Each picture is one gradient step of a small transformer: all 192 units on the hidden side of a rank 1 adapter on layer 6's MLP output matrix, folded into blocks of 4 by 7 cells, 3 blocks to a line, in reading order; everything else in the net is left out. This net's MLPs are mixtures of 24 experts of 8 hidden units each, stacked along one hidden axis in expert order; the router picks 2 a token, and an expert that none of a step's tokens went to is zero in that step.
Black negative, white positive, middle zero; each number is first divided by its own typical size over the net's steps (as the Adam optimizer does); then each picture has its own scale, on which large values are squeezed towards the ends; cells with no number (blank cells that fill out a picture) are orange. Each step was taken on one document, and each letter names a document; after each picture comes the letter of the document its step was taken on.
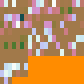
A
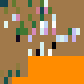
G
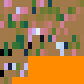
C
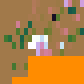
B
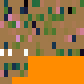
C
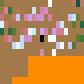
A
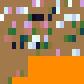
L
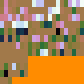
A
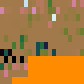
B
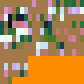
A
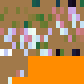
L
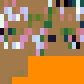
A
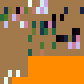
G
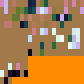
G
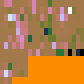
C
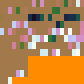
L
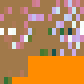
L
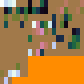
G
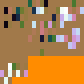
G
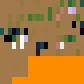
B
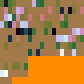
C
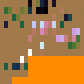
G
